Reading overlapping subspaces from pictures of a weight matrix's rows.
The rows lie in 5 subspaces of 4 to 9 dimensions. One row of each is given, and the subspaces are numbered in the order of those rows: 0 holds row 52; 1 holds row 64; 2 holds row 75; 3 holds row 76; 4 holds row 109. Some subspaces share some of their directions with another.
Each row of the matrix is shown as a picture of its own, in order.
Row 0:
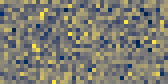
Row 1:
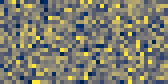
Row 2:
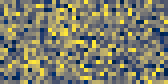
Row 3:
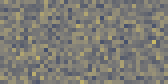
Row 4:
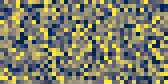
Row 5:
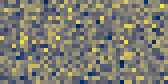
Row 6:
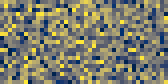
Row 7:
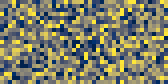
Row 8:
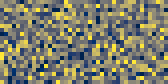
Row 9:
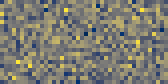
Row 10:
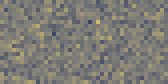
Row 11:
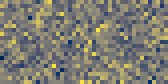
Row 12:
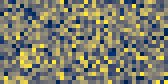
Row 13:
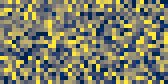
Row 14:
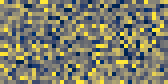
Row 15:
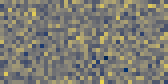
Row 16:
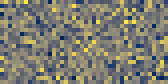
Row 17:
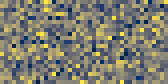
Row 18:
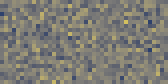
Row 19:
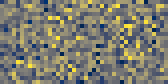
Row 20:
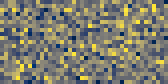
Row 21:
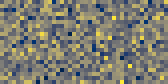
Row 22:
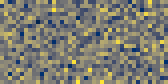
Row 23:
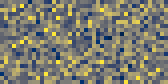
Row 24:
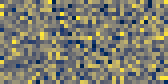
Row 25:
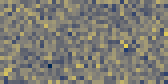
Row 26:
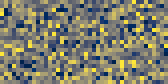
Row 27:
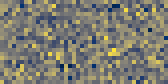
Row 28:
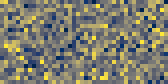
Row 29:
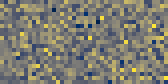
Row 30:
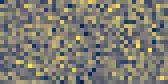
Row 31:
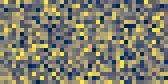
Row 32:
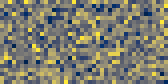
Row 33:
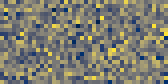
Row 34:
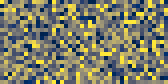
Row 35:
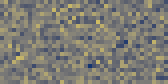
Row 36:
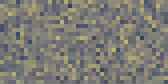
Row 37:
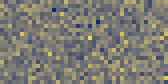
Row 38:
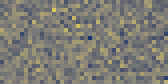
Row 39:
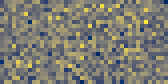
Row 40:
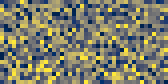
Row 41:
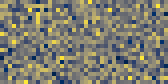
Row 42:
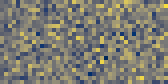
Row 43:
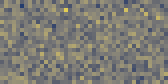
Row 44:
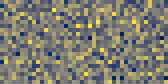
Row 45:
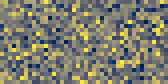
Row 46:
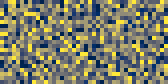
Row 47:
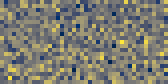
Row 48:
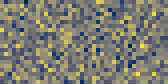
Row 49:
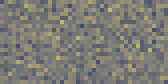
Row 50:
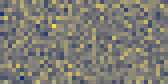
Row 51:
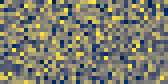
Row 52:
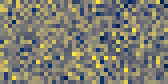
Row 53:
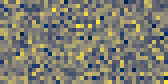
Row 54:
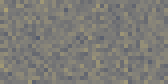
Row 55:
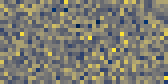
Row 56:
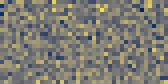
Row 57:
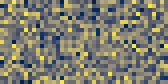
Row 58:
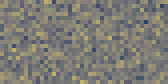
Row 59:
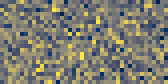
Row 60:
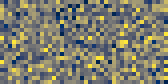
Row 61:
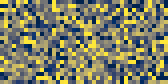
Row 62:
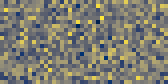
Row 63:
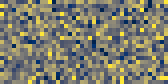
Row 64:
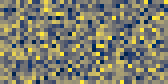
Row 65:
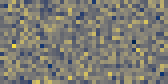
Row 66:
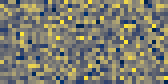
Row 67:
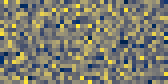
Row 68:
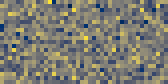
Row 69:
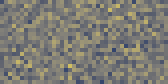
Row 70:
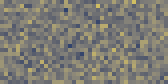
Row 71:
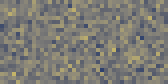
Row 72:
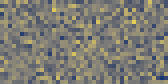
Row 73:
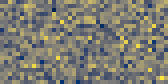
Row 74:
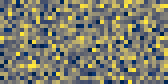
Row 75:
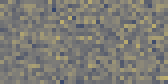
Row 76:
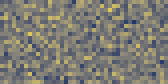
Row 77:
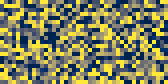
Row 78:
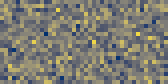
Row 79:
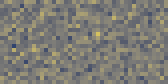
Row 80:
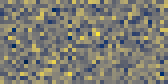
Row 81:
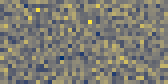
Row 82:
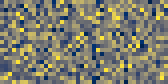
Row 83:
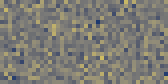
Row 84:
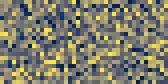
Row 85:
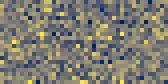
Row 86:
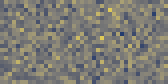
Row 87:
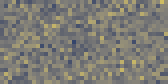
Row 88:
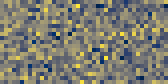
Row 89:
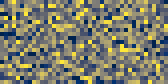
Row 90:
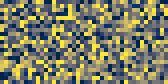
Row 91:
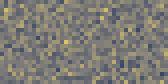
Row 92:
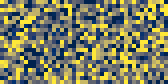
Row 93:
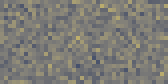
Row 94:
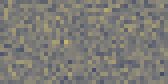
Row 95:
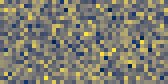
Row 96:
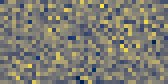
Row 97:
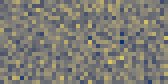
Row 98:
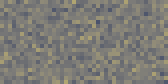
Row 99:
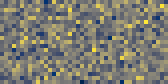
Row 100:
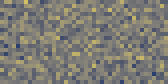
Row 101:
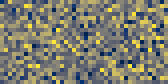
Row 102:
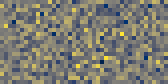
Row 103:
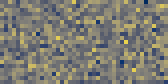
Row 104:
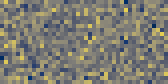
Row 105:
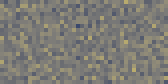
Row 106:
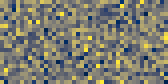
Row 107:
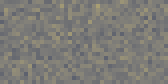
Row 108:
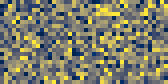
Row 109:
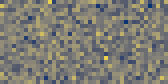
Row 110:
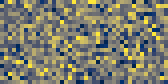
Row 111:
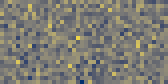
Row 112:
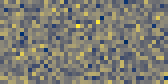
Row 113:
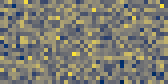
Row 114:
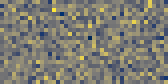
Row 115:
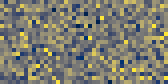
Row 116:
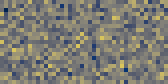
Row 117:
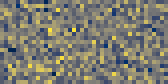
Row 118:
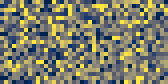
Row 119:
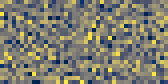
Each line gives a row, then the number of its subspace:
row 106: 0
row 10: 2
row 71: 1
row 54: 0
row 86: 4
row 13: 0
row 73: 2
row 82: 4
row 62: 3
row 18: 3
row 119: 3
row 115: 1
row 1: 0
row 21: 1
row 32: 3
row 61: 4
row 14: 4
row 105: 2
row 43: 3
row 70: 2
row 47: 2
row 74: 0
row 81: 2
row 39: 3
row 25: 0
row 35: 2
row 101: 1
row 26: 0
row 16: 4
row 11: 2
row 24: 2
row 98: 3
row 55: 1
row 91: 0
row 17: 1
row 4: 2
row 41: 2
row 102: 0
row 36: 1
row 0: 3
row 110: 3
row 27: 3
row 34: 1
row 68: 1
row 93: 0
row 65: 0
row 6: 2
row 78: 2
